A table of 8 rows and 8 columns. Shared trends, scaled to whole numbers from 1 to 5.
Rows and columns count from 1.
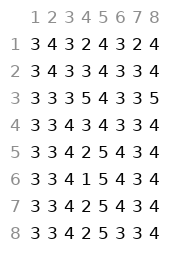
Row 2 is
3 4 3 3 4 3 3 4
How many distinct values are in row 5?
4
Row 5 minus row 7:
0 0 0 0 0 0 0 0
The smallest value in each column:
3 3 3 1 4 3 2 4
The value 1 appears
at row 6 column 4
